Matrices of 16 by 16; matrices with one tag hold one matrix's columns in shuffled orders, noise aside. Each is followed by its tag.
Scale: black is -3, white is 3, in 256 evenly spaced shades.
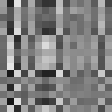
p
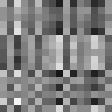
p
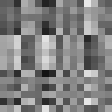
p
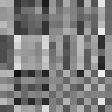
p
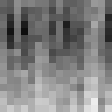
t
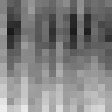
t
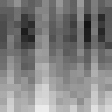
t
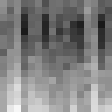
t
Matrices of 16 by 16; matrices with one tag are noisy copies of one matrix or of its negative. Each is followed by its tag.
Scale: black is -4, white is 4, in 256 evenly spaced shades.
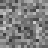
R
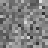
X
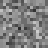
R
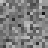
X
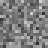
X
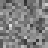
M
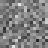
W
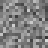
W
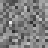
W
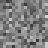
M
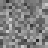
M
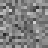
R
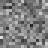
M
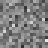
W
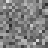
M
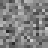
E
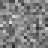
E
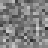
E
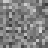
M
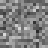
R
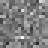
X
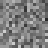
W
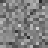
X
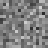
X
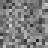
M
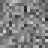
W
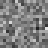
E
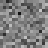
M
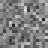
W
